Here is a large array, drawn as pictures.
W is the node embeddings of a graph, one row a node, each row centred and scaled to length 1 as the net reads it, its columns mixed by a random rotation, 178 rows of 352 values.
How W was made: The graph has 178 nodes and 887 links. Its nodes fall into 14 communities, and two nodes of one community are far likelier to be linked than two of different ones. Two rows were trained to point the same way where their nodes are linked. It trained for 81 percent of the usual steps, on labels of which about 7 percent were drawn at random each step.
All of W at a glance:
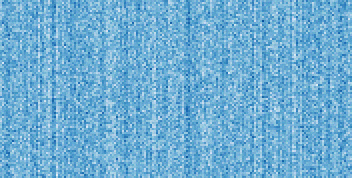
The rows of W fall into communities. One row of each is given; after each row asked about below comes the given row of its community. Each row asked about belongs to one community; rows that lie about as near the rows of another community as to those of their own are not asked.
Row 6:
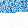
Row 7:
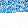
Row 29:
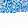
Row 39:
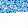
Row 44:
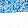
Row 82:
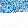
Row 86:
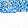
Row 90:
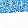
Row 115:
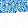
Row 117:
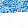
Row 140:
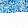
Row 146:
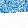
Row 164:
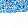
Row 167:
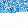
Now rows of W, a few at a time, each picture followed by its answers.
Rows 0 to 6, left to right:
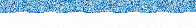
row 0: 6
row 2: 164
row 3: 44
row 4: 117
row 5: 39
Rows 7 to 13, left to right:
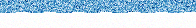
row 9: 6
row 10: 39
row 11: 44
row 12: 146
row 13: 90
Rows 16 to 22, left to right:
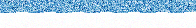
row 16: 146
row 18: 90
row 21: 115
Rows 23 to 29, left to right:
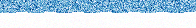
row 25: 167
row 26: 90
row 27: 82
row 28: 82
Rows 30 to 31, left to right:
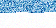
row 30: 146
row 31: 117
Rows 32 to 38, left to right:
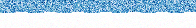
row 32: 140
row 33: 90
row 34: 115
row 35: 86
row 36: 39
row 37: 115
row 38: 167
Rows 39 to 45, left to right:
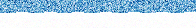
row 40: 90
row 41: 6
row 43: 7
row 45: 7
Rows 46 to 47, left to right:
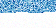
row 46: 82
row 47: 6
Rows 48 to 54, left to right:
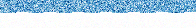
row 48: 164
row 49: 115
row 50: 140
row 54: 7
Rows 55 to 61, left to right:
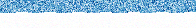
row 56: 115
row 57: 90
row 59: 146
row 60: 90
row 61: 164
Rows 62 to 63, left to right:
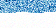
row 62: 164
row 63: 29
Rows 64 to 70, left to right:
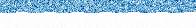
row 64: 39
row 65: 140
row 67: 6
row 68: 167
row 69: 39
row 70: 140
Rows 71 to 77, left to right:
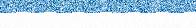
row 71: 90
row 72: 164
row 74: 146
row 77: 167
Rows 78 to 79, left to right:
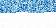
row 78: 82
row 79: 86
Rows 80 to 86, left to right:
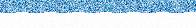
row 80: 86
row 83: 82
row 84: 140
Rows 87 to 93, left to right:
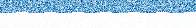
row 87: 90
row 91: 44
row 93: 6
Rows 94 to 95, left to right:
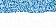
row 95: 6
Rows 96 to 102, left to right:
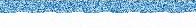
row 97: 39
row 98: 146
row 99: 6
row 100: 82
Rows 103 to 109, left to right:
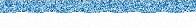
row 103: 117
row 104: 115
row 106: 39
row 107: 82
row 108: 6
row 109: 7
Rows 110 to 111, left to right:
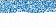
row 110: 39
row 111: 39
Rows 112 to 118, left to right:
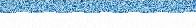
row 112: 82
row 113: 164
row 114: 7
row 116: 115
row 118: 39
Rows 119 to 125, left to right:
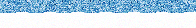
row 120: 6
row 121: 140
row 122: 140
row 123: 164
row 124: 39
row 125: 167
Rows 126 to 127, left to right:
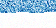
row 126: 82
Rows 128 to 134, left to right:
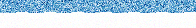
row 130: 140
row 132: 90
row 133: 117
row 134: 86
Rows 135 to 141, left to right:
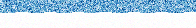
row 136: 167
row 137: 6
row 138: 117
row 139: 115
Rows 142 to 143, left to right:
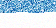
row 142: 29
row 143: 115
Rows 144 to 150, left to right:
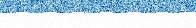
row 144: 117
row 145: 115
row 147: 39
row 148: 117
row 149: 82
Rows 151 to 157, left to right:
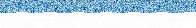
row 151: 86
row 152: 86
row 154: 164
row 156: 164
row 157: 146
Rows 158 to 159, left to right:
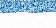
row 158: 117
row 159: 117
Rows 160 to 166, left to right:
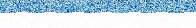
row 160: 90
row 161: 115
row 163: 90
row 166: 7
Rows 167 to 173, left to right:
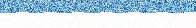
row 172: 86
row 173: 146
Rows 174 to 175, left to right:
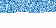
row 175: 82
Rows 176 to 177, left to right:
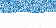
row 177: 115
